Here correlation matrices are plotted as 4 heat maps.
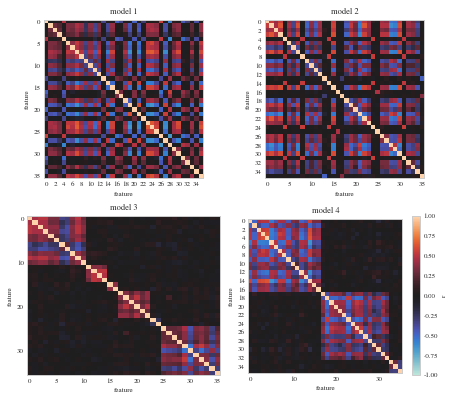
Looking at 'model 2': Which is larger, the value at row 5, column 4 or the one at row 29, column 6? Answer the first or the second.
the second
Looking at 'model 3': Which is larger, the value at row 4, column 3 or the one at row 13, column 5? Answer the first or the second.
the first
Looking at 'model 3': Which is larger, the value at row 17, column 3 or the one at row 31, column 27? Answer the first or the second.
the second
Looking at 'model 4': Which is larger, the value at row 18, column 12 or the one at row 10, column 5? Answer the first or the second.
the first
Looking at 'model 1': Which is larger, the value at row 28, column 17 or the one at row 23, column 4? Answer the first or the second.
the first
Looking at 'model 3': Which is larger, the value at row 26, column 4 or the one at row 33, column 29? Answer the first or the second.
the second
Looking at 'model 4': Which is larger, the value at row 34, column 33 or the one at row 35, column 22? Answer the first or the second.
the first
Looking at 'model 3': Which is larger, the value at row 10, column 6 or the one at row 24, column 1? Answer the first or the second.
the second
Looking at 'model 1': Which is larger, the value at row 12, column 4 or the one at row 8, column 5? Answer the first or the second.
the second
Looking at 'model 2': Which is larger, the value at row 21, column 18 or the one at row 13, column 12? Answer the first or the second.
the first
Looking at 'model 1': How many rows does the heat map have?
36
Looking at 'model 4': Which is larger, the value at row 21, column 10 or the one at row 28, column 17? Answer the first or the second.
the second
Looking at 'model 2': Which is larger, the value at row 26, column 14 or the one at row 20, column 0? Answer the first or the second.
the second
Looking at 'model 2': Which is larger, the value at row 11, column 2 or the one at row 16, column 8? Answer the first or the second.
the second
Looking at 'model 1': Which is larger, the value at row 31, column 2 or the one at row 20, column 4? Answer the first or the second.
the first
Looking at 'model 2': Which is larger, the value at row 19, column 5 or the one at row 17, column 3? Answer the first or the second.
the first
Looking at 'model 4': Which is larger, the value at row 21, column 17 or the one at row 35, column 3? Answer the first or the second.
the first
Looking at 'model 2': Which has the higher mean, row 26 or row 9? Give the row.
26
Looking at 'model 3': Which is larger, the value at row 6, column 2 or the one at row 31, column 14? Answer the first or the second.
the second
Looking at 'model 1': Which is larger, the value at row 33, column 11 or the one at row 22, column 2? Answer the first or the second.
the second
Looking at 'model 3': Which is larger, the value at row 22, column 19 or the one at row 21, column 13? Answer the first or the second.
the first
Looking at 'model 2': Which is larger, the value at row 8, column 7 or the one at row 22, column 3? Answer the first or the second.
the second
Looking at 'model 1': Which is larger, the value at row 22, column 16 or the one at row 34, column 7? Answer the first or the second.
the first
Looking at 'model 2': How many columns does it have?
36
